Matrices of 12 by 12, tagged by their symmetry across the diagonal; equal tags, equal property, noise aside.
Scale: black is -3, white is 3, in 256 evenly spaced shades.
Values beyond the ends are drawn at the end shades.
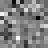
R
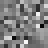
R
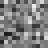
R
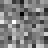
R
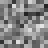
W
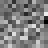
W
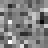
W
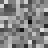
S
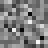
R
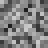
S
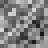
S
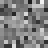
W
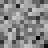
S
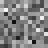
W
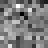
W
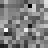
R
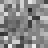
W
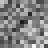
S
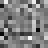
R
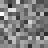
W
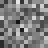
W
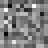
R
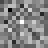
S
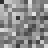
S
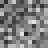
S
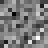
S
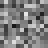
R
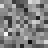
W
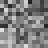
R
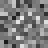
S
